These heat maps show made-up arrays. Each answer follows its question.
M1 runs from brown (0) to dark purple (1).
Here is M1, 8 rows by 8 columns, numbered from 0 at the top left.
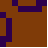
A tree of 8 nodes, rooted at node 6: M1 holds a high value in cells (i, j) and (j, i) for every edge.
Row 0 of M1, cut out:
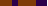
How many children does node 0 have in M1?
2
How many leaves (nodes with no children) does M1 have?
5
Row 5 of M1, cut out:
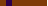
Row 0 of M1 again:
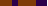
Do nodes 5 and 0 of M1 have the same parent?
no
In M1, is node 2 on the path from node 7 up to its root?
no
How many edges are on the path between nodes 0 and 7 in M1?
1
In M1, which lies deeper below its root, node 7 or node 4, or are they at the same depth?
the same depth
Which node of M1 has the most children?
1
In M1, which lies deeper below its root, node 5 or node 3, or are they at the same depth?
the same depth
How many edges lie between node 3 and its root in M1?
2
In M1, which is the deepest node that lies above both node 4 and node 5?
1
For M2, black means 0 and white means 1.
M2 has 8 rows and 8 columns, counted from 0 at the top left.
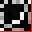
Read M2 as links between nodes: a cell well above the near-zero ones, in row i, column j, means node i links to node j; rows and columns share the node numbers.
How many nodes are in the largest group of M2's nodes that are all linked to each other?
4
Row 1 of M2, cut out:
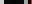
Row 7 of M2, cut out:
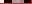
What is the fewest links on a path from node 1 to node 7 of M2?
2
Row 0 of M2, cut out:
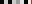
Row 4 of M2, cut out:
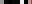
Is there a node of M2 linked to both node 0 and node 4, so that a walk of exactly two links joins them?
yes
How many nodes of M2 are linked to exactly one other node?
1
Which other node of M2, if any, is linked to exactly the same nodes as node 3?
node 4
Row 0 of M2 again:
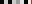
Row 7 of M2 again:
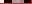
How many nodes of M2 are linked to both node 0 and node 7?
3
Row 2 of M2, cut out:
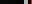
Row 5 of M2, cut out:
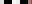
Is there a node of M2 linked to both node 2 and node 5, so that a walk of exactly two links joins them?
no
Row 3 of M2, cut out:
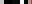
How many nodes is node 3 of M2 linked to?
3
